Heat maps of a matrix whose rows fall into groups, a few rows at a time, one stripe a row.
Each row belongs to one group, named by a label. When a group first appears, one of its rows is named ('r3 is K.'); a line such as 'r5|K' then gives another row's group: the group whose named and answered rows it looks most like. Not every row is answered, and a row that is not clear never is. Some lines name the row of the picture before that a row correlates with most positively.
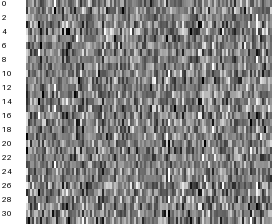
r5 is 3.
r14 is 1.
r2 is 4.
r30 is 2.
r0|3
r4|4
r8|4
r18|4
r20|2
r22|3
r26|4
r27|1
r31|4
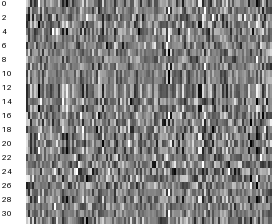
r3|1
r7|2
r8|4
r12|1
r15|1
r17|2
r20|2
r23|3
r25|4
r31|4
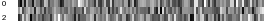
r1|2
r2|1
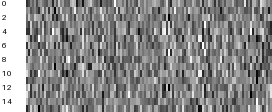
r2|2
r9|3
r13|2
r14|4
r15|1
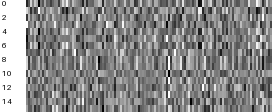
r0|1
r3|3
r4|1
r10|2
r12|3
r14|4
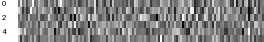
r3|4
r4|4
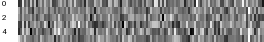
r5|4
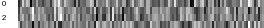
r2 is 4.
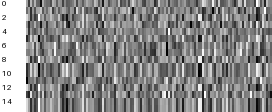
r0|4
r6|3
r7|3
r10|1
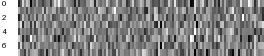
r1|3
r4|3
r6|2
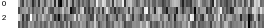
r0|4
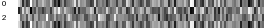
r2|3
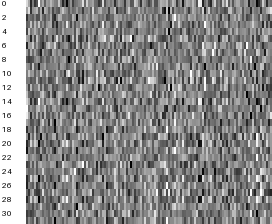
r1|2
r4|2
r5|4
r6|3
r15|3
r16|2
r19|4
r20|1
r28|1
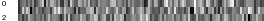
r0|3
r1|1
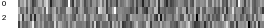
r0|3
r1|3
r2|2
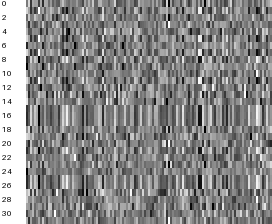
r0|2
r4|4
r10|4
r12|4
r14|3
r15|1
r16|1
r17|1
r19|4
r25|1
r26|1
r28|4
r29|4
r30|3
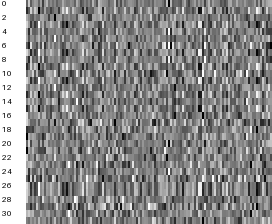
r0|2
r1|1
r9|1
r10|3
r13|1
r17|3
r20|2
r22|3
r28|3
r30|4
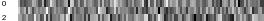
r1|3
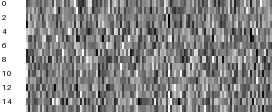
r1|3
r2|2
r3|2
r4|4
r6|3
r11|4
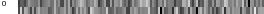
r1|2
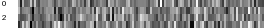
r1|4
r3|1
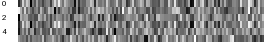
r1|4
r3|1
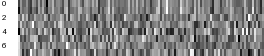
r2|4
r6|3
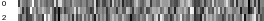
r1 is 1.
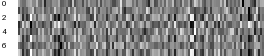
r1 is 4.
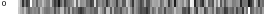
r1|4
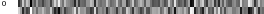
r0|1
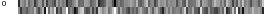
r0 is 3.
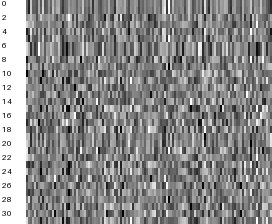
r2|4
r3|4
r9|2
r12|3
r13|3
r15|4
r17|1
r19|2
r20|2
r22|4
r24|4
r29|4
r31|4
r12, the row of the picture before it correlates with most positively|0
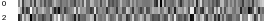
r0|2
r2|1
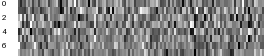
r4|1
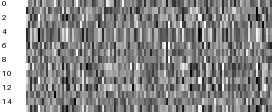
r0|3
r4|1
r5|1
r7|3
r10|4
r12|4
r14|3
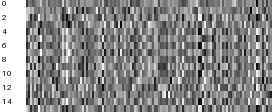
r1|4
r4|1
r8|1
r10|1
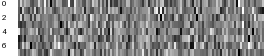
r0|3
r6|1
